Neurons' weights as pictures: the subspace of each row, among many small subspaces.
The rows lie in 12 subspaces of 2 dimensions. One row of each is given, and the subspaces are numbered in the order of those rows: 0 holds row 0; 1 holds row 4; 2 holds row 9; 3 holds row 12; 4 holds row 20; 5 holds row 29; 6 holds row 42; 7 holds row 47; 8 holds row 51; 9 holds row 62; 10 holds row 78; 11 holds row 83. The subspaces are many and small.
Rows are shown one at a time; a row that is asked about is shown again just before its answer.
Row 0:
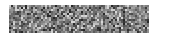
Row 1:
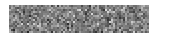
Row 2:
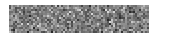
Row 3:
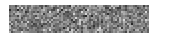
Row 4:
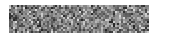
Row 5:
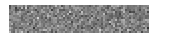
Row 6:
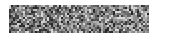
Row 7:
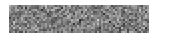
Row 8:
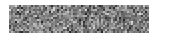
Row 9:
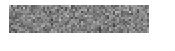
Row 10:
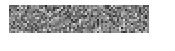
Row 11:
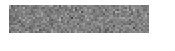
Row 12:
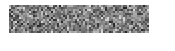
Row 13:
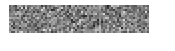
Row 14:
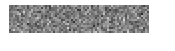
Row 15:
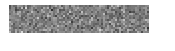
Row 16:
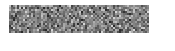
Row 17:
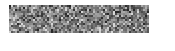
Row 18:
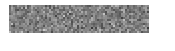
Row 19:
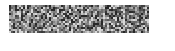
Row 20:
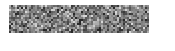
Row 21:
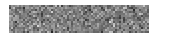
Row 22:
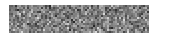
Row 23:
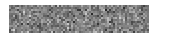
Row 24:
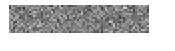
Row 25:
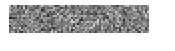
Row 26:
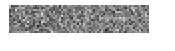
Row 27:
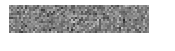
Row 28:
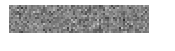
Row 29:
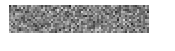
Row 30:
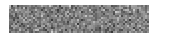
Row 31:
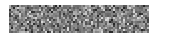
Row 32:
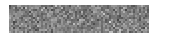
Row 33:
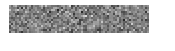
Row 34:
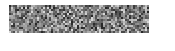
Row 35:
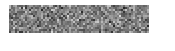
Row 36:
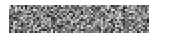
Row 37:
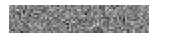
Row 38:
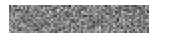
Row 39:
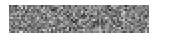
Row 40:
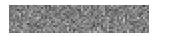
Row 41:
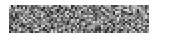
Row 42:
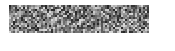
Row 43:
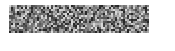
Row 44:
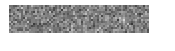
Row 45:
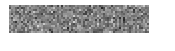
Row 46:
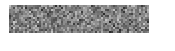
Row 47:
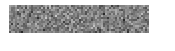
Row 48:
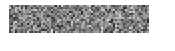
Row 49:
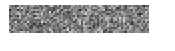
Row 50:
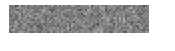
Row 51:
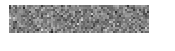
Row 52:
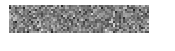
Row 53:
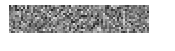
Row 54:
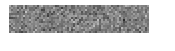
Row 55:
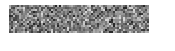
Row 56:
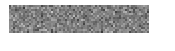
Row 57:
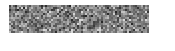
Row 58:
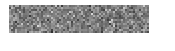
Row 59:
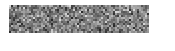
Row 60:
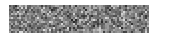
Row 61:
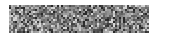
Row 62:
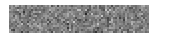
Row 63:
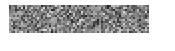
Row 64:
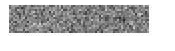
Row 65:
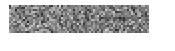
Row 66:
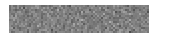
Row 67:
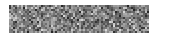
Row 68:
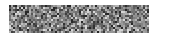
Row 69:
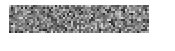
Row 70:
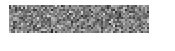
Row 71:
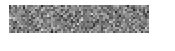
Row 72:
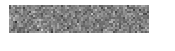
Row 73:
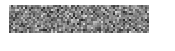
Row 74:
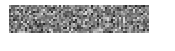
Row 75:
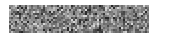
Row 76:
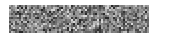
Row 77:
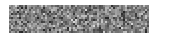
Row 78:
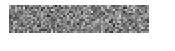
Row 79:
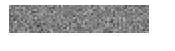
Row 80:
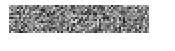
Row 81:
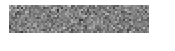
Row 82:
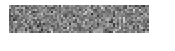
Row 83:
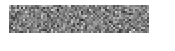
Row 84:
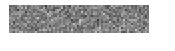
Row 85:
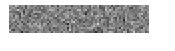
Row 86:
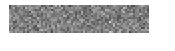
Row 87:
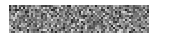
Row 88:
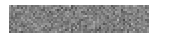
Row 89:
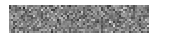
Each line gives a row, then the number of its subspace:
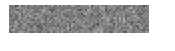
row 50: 0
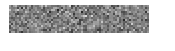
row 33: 4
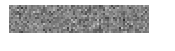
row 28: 10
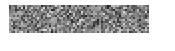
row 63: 10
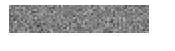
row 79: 1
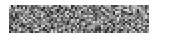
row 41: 5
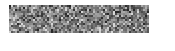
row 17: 2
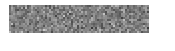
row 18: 7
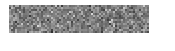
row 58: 0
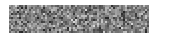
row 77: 3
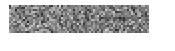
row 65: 2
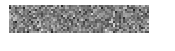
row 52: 1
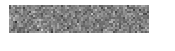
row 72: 8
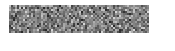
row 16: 11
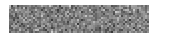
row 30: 5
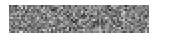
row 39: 3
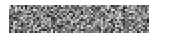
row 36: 0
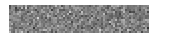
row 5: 9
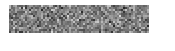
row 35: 3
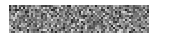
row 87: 11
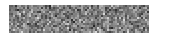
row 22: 7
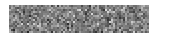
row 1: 9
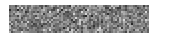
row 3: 4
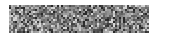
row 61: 1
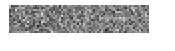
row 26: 2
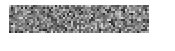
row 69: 7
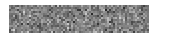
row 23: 9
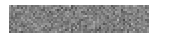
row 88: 5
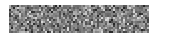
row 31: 6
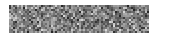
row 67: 1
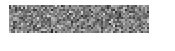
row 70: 0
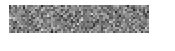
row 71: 8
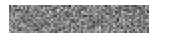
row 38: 5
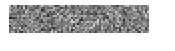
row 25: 8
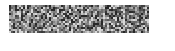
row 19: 9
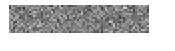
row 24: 3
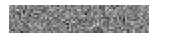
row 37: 9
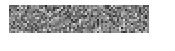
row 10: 6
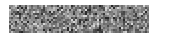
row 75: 10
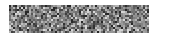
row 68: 11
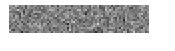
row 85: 9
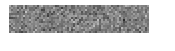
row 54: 8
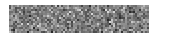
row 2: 9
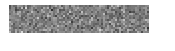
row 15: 9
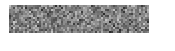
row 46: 6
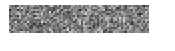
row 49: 4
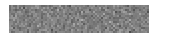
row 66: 11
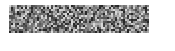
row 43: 7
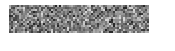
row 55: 10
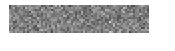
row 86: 6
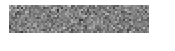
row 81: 11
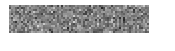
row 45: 1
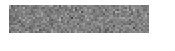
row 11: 2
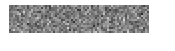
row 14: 7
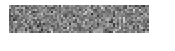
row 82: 1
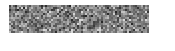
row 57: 4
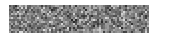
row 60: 3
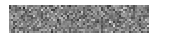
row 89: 3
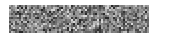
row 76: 10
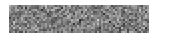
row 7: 6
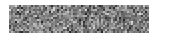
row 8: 11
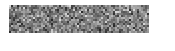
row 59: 2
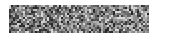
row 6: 2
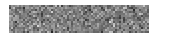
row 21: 10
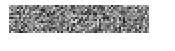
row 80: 8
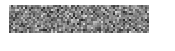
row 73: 4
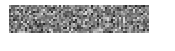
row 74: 1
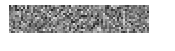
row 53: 0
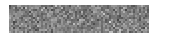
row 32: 6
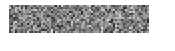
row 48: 0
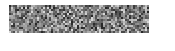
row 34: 7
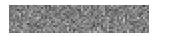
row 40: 7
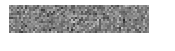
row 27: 8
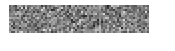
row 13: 10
